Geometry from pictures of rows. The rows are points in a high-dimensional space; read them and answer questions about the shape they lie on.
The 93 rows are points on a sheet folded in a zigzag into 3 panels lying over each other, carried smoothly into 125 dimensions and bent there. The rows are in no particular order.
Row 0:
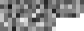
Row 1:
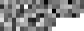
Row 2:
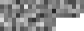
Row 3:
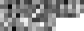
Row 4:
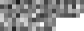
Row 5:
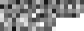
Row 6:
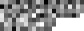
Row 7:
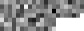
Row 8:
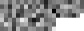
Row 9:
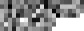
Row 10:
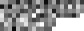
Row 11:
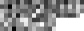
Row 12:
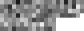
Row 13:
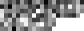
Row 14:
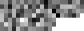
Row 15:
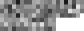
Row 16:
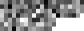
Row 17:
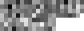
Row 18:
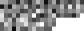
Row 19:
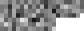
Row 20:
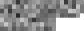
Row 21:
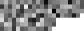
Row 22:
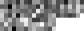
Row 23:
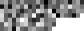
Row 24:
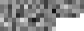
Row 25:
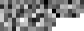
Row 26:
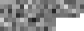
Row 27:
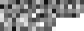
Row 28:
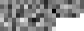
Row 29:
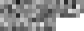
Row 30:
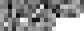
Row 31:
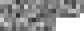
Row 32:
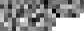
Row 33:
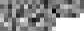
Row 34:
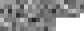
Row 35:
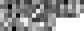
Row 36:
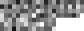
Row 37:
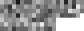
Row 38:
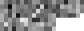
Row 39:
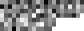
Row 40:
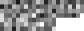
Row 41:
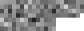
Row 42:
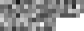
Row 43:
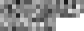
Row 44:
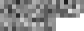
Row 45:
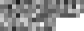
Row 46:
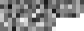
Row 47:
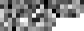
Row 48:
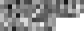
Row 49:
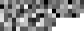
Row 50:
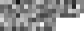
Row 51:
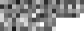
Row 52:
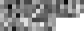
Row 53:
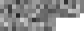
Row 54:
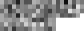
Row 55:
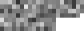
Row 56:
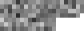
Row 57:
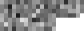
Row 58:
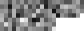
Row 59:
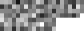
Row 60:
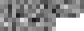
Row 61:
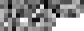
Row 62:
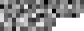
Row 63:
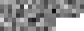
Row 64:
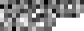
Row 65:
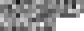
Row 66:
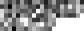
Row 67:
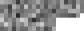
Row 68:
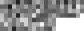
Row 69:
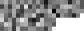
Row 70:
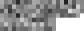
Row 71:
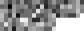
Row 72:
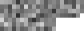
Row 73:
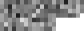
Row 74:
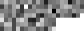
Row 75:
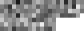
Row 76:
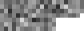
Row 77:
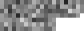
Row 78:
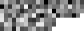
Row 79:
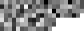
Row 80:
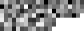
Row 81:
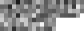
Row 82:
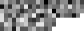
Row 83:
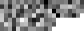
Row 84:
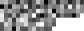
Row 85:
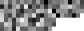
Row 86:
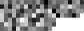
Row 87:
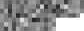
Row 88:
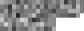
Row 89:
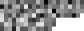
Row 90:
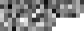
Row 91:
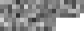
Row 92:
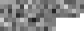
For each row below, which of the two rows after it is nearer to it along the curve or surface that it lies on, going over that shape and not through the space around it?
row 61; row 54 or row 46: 46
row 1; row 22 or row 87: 87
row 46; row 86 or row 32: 86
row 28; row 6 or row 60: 60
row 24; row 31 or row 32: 32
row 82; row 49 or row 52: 49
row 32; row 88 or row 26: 26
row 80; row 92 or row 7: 7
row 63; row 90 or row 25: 25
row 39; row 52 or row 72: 52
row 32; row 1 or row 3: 1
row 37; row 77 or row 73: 77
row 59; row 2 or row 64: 64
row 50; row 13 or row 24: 13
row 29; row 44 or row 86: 44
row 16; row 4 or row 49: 49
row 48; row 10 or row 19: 10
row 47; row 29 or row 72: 72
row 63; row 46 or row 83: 83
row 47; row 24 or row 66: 24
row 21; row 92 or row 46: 92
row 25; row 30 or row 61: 61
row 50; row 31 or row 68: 68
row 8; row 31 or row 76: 76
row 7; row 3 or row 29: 29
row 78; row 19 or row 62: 62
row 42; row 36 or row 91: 36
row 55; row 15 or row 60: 15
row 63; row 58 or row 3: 58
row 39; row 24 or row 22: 22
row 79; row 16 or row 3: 16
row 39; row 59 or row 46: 59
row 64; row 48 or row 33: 48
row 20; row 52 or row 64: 52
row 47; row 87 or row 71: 71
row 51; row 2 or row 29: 29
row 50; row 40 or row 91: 40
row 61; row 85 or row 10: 85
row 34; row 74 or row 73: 74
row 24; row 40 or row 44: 44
